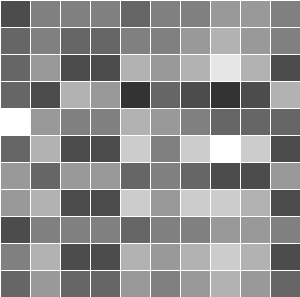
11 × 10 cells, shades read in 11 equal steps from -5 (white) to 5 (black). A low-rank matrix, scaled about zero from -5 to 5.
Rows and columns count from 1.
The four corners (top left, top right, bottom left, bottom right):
2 0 1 1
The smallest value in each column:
-5 -2 -2 -1 -3 -1 -3 -5 -3 -2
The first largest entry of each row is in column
1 1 3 5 8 3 8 3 1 3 1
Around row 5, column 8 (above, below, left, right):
3 -5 0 1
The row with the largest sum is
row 4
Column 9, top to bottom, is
-1 -1 -2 2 1 -3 2 -2 -1 -2 -1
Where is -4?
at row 3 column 8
